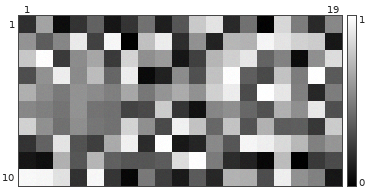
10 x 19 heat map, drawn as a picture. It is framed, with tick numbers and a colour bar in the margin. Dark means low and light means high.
Calmest part: middle left. Histogram: flat. Mirror symmetry: none. Odd patch: calmer, in the middle left.
